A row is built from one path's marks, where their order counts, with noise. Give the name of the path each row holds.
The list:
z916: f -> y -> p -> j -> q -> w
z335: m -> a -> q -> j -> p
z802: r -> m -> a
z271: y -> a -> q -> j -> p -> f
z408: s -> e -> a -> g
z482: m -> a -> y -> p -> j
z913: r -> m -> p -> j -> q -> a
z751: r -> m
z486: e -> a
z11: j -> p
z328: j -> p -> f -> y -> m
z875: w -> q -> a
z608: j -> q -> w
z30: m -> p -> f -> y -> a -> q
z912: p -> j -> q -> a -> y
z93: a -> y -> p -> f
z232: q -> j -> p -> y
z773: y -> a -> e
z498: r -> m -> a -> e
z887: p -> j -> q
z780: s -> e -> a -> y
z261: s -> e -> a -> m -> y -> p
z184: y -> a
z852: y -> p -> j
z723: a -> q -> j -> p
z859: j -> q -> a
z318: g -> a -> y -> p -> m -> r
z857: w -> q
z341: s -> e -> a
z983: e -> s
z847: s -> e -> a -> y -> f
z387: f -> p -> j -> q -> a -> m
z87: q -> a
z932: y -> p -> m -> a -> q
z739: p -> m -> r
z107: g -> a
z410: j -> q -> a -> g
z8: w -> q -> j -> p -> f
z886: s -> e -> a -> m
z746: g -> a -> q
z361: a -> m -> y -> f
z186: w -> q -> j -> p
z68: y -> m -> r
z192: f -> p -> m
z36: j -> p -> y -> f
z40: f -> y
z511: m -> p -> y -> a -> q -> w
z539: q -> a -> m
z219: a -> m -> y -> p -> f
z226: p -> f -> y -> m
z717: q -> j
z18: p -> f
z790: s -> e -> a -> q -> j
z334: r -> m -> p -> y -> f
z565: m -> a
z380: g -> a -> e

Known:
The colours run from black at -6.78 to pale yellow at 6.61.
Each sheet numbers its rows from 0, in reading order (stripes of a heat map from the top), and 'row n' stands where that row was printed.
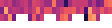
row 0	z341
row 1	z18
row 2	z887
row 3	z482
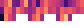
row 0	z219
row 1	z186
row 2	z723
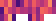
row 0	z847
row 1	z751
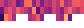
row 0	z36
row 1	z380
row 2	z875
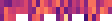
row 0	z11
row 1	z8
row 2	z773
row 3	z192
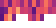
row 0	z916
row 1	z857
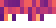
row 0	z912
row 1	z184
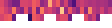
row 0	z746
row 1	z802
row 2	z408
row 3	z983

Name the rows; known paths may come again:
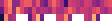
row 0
z226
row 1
z184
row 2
z717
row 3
z87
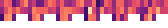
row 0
z30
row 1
z335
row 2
z387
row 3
z261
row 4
z192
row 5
z916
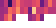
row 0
z186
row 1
z886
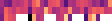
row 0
z11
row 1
z334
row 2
z859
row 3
z271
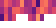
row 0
z751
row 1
z608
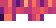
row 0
z93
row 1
z539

